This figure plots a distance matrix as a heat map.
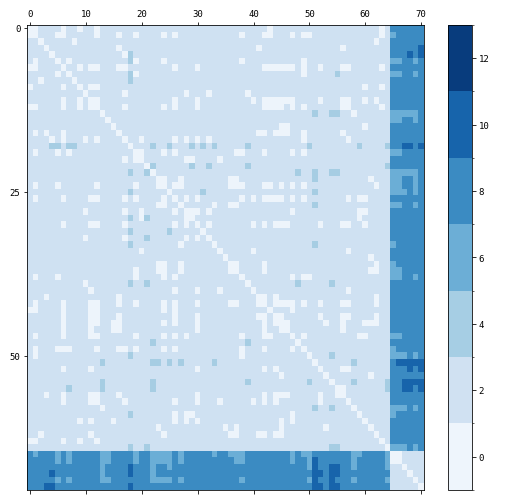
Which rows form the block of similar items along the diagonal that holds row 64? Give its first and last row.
0 to 64
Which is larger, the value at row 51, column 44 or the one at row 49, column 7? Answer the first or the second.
the first
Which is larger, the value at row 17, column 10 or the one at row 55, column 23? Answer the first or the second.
the second
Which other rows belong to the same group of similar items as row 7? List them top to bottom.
0, 1, 2, 3, 4, 5, 6, 8, 9, 10, 11, 12, 13, 14, 15, 16, 17, 18, 19, 20, 21, 22, 23, 24, 25, 26, 27, 28, 29, 30, 31, 32, 33, 34, 35, 36, 37, 38, 39, 40, 41, 42, 43, 44, 45, 46, 47, 48, 49, 50, 51, 52, 53, 54, 55, 56, 57, 58, 59, 60, 61, 62, 63, 64
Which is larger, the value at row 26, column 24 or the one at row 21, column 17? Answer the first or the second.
the second
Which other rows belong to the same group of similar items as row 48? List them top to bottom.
0, 1, 2, 3, 4, 5, 6, 7, 8, 9, 10, 11, 12, 13, 14, 15, 16, 17, 18, 19, 20, 21, 22, 23, 24, 25, 26, 27, 28, 29, 30, 31, 32, 33, 34, 35, 36, 37, 38, 39, 40, 41, 42, 43, 44, 45, 46, 47, 49, 50, 51, 52, 53, 54, 55, 56, 57, 58, 59, 60, 61, 62, 63, 64
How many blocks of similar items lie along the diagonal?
2
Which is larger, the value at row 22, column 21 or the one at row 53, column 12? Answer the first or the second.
the first
